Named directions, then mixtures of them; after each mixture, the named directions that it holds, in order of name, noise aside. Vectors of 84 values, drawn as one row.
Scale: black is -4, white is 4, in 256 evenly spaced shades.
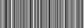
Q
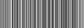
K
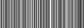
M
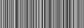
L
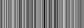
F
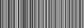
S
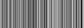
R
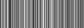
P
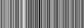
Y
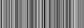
F, L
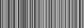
S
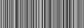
L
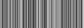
K, R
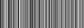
S, Y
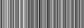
Y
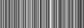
M, P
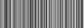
Q, R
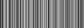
P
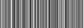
K, Q, S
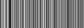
P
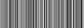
L, P, R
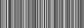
F, P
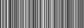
P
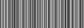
K, P, S
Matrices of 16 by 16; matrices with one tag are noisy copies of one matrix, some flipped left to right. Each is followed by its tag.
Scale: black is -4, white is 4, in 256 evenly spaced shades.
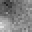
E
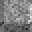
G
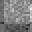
G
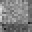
G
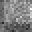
G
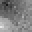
E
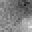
E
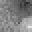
E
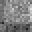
G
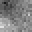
E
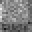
G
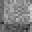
G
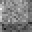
G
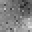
E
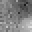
E
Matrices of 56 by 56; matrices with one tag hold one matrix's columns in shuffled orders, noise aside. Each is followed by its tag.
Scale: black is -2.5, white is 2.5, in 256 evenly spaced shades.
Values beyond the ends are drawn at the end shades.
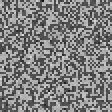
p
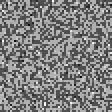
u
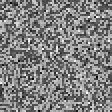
u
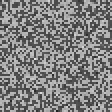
p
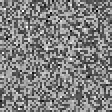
u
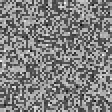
p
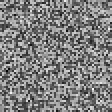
p
